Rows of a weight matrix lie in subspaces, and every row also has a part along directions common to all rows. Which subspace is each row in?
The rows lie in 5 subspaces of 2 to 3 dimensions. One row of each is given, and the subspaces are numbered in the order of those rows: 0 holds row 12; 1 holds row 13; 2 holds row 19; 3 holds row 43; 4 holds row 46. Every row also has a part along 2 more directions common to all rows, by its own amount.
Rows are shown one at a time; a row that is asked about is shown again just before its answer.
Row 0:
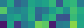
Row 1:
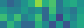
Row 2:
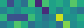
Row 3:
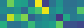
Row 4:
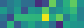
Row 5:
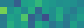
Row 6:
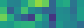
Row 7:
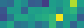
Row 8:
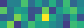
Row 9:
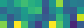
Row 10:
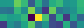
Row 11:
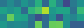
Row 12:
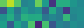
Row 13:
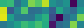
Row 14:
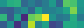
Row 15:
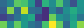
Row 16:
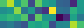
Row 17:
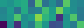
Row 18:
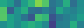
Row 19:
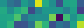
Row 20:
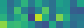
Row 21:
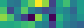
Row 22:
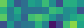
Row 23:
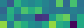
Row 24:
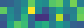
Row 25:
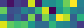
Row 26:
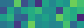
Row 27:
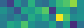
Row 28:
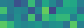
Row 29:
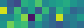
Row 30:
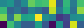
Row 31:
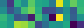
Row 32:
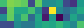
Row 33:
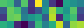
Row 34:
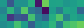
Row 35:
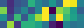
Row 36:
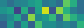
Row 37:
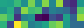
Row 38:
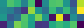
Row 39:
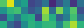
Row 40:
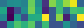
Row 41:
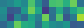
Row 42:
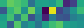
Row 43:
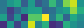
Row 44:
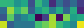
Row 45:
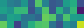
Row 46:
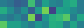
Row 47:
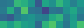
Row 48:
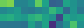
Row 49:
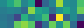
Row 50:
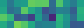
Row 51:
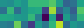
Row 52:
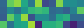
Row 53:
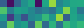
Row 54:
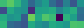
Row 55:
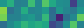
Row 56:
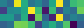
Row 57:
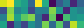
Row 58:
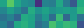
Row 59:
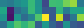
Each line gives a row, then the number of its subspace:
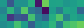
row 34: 0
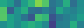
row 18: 1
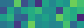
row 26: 3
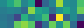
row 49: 2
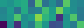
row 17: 4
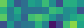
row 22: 0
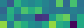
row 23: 2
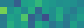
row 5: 3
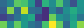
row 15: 0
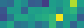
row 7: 1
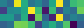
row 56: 4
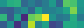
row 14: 3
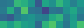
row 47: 0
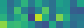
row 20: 3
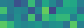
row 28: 4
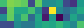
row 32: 4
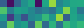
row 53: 0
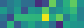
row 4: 1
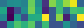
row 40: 3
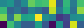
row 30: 2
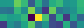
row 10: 4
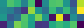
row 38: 2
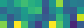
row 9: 3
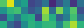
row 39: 2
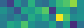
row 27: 4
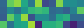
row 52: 0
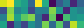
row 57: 0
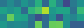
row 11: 0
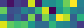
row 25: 4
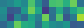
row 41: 3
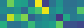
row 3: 0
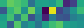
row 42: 4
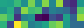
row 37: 1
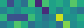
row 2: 0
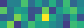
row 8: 0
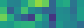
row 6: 1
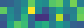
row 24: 3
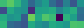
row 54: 3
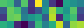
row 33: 1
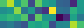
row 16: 4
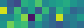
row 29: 3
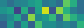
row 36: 4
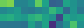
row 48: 0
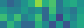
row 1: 2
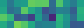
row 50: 1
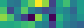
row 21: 1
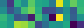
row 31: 1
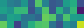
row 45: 2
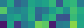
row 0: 3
